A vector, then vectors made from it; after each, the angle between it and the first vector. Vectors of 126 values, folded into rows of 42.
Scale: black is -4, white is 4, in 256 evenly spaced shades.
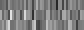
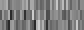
nearly opposite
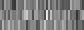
partly aligned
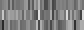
orthogonal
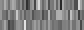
orthogonal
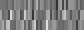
nearly parallel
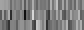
nearly opposite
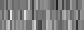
nearly parallel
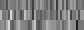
nearly parallel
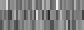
partly opposed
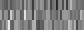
nearly parallel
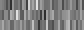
partly aligned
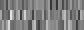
nearly parallel
